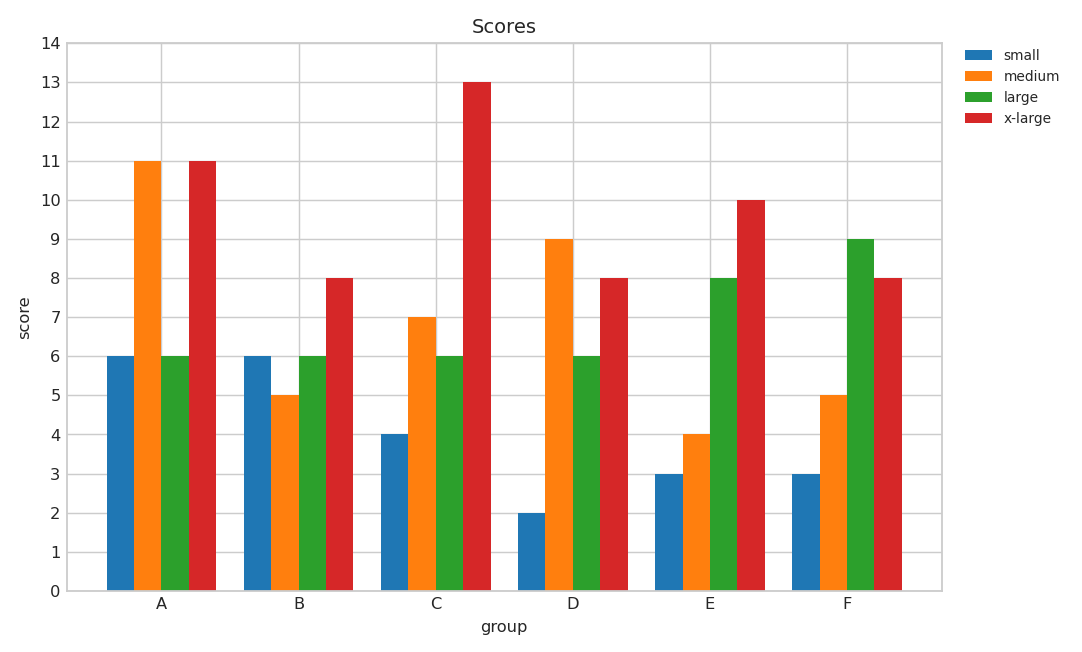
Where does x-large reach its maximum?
C
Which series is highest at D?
medium
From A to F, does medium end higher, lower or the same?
lower
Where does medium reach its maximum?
A
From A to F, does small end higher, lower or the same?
lower
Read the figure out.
Title: Scores
x-axis: group, ticks A B C D E F
y-axis: score, ticks 0 1 2 3 4 5 6 7 8 9 10 11 12 13 14
Legend: small, medium, large, x-large
Values:
small: 6 6 4 2 3 3
medium: 11 5 7 9 4 5
large: 6 6 6 6 8 9
x-large: 11 8 13 8 10 8
